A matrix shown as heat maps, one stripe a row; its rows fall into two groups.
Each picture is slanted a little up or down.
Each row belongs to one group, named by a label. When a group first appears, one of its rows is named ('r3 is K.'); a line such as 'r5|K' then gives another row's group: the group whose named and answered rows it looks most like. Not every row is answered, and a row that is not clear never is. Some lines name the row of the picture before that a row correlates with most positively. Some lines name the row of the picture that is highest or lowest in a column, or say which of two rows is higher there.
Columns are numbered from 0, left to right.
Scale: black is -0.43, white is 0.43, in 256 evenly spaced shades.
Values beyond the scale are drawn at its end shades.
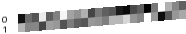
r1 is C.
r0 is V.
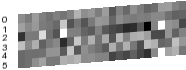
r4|C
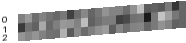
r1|V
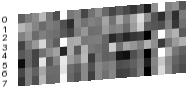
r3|V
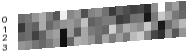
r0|V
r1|V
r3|C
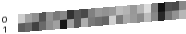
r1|C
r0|C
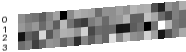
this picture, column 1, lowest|2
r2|V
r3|C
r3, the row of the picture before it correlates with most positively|1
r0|C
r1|C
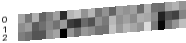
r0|C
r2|C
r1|C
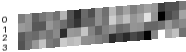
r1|C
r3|V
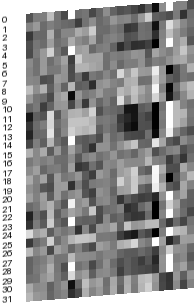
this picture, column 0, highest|24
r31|C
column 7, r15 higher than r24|Yes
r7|C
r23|V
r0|V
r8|C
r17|C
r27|V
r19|C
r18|C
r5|C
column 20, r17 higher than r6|No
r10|C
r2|V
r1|C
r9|C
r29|V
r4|V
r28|V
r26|C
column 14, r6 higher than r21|Yes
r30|C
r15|C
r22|V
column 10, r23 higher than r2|No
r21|V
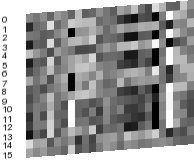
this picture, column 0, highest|14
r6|V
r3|V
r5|V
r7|C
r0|C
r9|V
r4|C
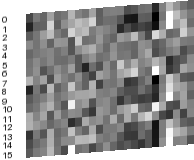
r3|C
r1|V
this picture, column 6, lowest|12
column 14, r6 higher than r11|No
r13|V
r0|V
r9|V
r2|V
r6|C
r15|V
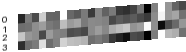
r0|V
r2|C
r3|V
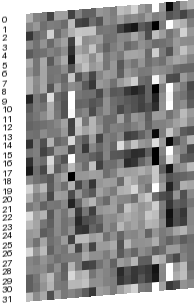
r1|C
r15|C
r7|C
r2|V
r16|V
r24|C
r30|V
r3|C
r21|C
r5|C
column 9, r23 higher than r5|No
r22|C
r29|V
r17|V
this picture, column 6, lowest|18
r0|C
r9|V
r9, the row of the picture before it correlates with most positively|0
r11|V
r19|C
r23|C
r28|C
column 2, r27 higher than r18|Yes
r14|V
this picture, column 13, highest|15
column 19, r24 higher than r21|Yes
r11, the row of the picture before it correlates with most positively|1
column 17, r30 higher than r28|No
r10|V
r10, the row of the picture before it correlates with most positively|0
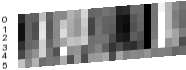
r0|V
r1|V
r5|C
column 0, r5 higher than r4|Yes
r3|V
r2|V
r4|V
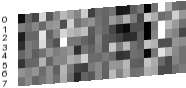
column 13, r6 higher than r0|Yes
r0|V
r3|V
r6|C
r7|C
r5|V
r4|C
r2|V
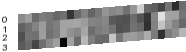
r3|C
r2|V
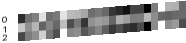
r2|V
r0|V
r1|C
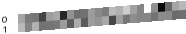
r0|C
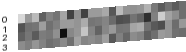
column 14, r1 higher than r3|No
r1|V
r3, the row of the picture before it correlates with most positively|1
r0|C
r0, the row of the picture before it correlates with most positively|1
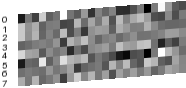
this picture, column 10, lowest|0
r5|V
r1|C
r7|C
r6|C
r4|C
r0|V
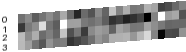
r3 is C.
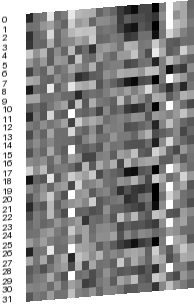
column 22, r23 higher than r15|Yes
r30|C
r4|C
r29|V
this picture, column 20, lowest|7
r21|V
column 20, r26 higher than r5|Yes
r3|V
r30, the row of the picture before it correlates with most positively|0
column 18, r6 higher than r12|No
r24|V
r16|C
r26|V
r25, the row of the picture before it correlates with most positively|2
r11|V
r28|C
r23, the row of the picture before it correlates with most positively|0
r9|C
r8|V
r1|V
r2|V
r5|C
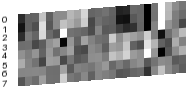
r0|V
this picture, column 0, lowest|1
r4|C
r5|C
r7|V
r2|V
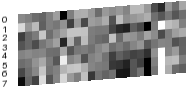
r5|V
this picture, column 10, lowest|7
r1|C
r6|V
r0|C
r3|C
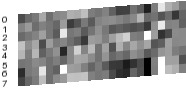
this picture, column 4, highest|3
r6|V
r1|C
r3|C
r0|V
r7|V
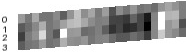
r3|V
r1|V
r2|V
